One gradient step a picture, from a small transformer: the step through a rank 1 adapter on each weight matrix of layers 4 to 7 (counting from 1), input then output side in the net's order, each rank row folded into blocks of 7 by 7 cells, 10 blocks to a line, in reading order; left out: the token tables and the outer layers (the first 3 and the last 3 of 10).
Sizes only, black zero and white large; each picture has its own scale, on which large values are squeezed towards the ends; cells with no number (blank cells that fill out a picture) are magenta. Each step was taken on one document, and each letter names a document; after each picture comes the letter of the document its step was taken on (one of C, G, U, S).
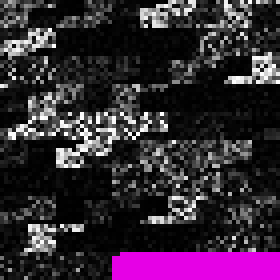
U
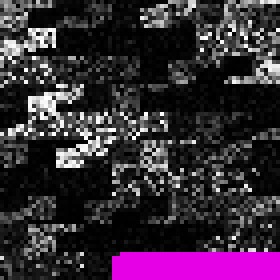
U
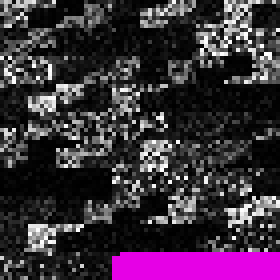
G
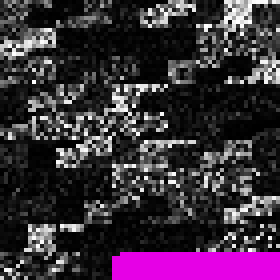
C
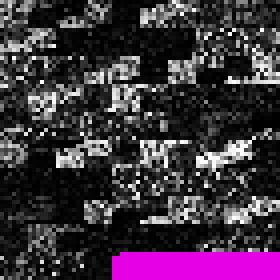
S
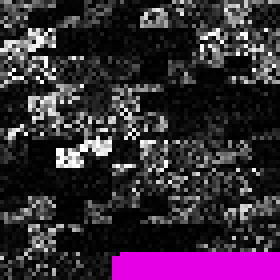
U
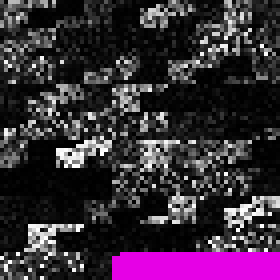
G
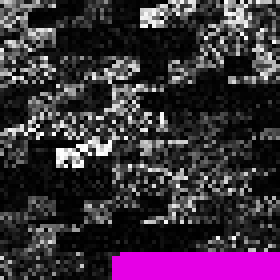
U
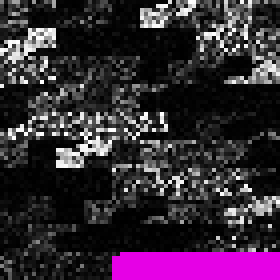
U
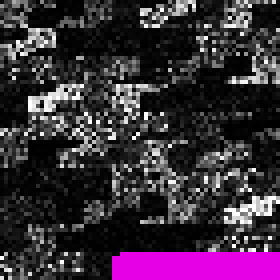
C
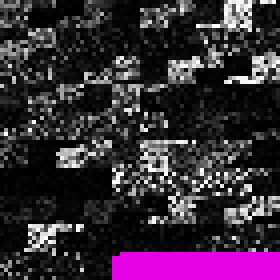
G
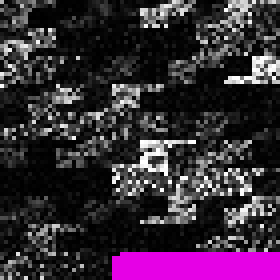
G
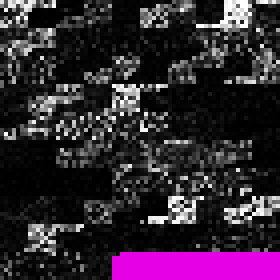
G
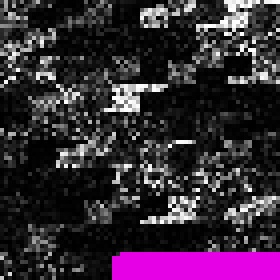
C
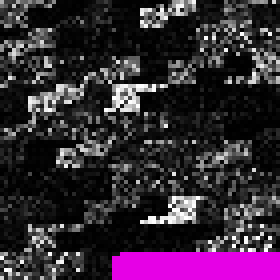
C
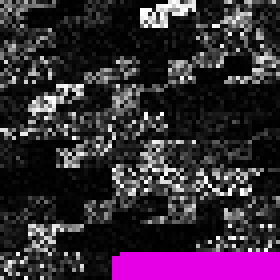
G
